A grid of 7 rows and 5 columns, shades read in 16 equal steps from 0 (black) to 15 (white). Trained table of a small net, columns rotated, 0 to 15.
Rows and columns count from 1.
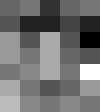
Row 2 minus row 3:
-4 -3 -8 -1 2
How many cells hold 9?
3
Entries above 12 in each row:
0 0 0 0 1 0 0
